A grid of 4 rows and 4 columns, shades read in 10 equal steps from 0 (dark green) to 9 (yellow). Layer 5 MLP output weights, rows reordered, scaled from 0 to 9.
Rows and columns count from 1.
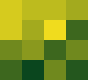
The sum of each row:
28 25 15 7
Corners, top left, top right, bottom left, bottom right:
8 6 2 1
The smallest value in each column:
2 0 2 1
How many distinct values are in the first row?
3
